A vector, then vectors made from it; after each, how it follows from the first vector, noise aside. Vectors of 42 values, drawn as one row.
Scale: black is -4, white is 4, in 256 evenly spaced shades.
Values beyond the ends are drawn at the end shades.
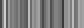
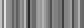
sign-scrambled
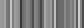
reversed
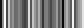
scaled up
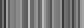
sign-scrambled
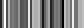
scaled up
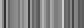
negated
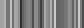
reversed
